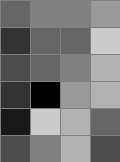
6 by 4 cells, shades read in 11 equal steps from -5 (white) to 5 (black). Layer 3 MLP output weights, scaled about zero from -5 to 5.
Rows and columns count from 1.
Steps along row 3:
down down down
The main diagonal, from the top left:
1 1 0 -2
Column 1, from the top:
1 3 2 3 4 2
